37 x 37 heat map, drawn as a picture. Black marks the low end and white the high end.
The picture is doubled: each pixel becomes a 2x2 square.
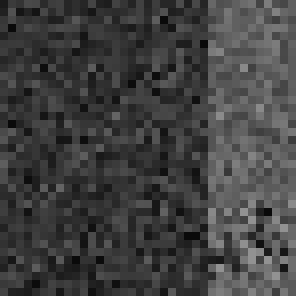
No regular stripes run through it. An odd patch, rougher than its surroundings, sits in the bottom right. Values change most from cell to cell in the bottom right. The right part is higher, past a seam about 70% of the way across.
